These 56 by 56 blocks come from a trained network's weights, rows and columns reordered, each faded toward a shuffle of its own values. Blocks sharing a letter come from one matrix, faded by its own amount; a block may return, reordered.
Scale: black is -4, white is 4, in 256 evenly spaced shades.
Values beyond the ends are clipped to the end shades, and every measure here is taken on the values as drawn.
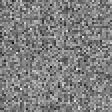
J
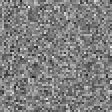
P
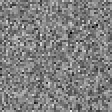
P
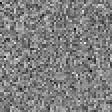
P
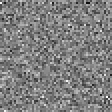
P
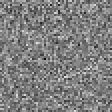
P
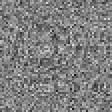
P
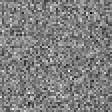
J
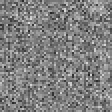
J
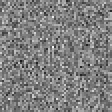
J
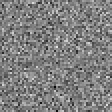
P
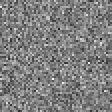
P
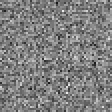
J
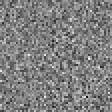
P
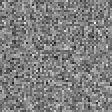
J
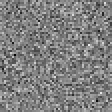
P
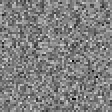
P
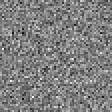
P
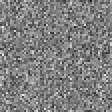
J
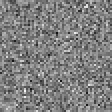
P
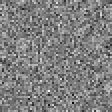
P
